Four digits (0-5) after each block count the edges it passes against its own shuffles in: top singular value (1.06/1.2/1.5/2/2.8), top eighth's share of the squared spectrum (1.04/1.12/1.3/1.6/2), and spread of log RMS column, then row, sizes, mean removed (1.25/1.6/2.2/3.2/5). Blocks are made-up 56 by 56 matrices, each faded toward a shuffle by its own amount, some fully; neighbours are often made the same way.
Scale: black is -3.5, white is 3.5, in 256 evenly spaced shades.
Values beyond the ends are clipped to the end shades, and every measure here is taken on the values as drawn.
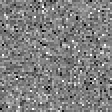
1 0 0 0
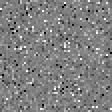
0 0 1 0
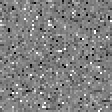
0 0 0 0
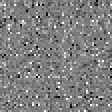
3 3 1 2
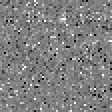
1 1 0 0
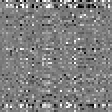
4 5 2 3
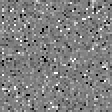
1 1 0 0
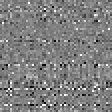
4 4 2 3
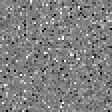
1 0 0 0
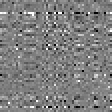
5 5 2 3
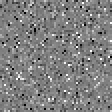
2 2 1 0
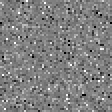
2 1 0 0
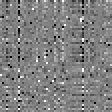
4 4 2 1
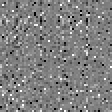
3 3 1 0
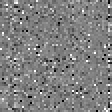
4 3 1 1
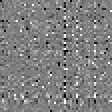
4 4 2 1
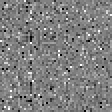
3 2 1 0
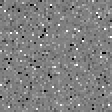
0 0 0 0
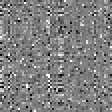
4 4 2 2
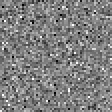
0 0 0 0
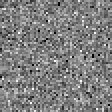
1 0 0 0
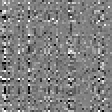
4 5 3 2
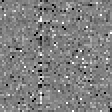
3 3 1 0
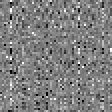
4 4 3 2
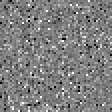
1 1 1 1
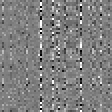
4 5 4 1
